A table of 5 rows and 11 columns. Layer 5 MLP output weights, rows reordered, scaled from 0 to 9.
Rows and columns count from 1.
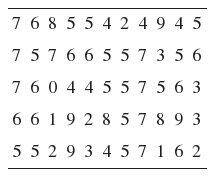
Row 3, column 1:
7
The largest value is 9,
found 4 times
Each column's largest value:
7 6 8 9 6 8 5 7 9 9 6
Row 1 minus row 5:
2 1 6 -4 2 0 -3 -3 8 -2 3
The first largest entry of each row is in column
9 1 1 4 4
